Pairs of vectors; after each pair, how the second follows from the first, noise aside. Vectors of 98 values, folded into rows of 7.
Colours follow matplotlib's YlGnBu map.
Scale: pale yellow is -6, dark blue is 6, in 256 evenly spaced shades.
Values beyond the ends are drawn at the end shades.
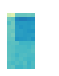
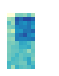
scaled up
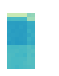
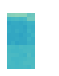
shrunk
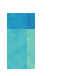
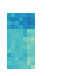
copied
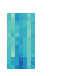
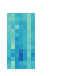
wrapped around
